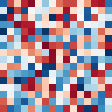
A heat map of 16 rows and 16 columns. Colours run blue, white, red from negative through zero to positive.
Odd rows or columns: none. Grain: fine. Slope: none. Histogram: flat.
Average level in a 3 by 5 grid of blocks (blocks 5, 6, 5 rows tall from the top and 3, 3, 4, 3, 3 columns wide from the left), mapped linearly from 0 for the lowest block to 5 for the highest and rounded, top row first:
1 5 4 2 3 | 2 4 3 2 1 | 0 2 3 3 2
